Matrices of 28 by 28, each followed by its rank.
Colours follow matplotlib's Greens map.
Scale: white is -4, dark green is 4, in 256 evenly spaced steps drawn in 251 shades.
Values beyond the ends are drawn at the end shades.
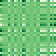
one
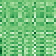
two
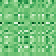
two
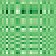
one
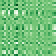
two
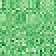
five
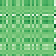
one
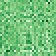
five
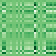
one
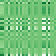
one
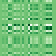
one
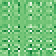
two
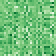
five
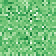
five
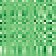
two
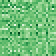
five
